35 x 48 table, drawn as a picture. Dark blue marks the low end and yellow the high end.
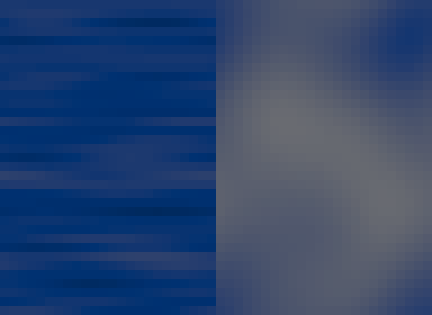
It is made of 1 by 2 panels. Panel 1,1: very low, streaked across, faint in contrast. Panel 1,2: low, smooth.
